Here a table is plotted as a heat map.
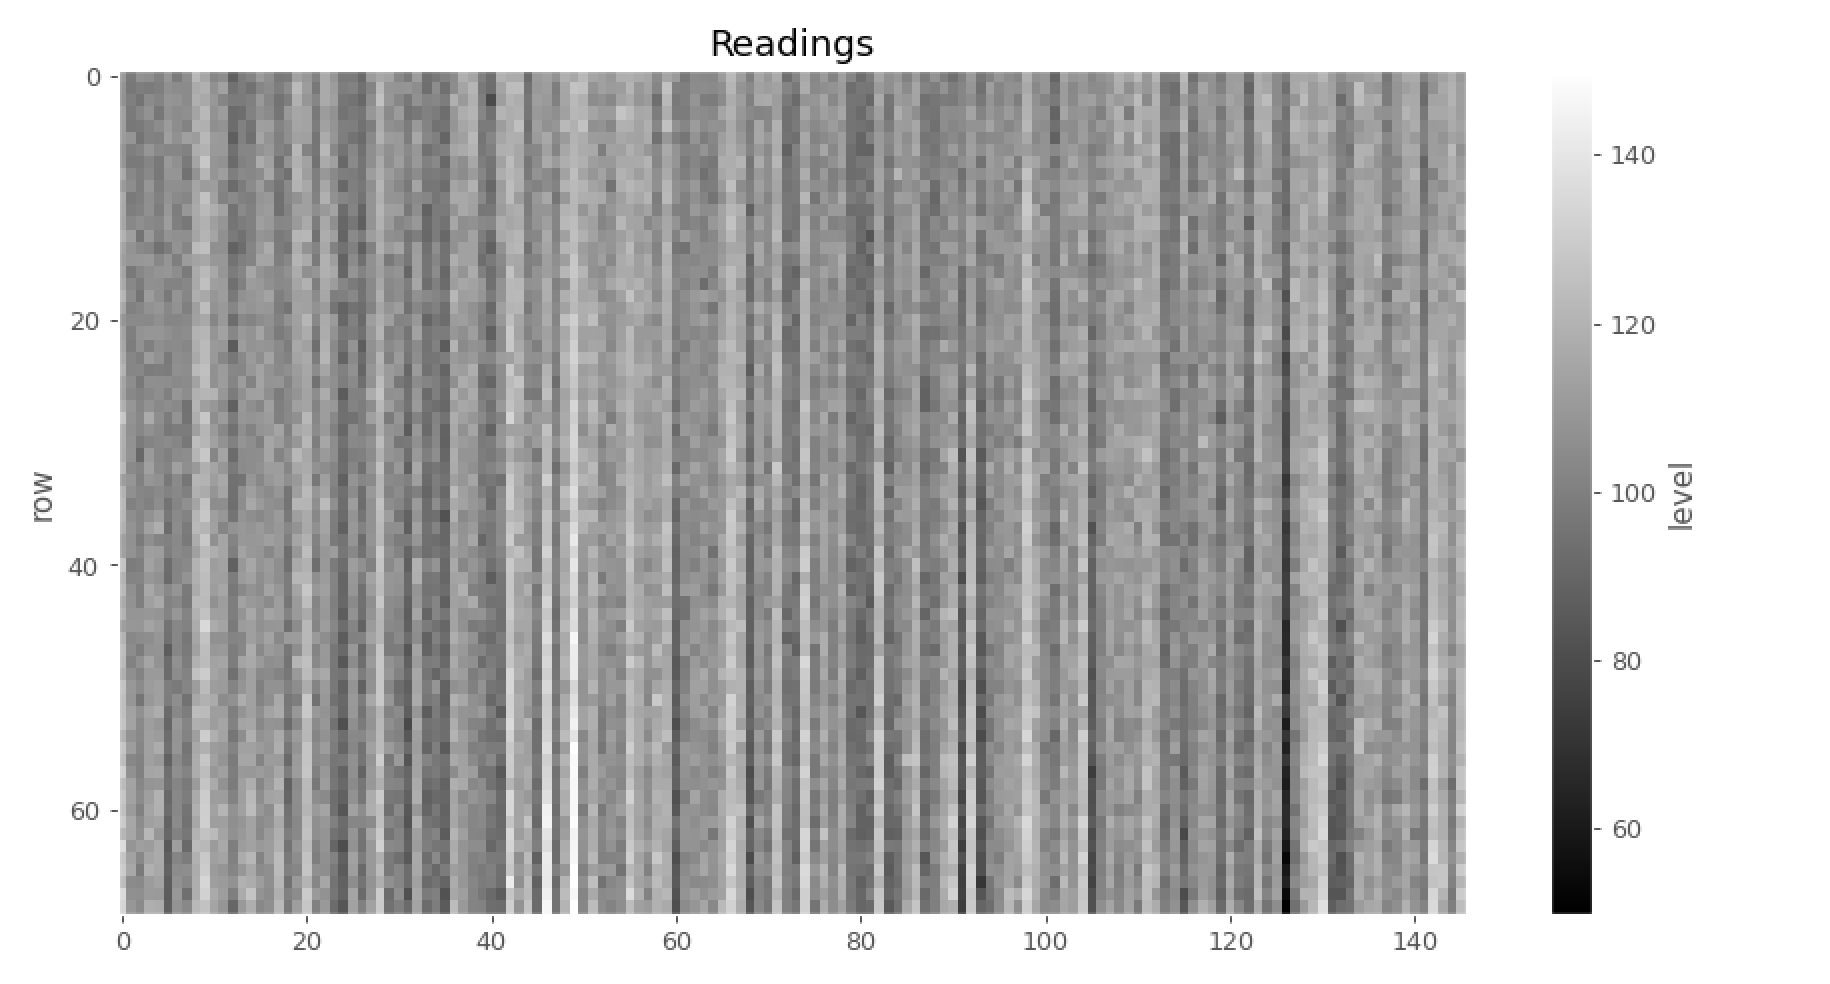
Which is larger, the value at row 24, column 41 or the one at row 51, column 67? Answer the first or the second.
the second
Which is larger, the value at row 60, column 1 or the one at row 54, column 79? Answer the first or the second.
the first
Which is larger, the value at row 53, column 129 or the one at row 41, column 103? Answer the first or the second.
the first
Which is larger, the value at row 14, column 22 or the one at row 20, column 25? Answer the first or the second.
the first
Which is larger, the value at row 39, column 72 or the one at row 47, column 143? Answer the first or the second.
the second
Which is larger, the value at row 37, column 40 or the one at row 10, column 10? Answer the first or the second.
the second
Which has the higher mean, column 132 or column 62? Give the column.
62
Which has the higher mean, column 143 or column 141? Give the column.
143
